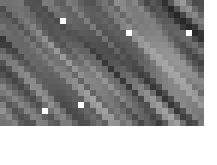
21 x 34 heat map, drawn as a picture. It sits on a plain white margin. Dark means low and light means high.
Neither half mirrors the other. On average the colour sits 40% of the way up the scale. Streaks slant down to the right. Five lone cells stand out, each far higher than its neighbours.
